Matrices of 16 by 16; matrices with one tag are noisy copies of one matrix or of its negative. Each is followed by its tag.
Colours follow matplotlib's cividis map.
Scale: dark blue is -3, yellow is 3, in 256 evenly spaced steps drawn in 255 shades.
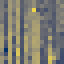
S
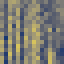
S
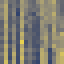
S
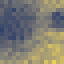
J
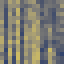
S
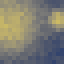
J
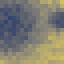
J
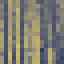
S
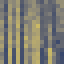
S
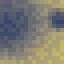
J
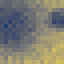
J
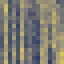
S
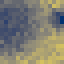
J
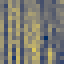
S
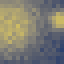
J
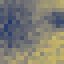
J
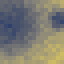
J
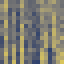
S
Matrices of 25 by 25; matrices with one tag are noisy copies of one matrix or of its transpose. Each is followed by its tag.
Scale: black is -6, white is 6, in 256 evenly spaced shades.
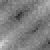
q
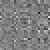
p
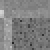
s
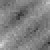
q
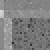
s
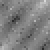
q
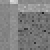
s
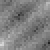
q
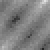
q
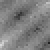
q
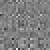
p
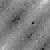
q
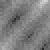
q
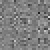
p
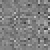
p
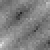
q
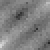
q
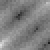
q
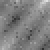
q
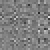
p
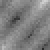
q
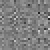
p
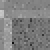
s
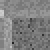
s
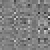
p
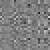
p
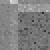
s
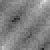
q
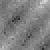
q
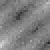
q
